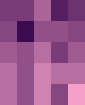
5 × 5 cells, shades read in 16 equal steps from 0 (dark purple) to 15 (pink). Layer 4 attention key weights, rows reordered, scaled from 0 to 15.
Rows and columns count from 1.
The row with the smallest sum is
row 1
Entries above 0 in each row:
5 4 5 5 5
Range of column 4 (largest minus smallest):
8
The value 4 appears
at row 1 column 5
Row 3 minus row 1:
3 2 1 3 4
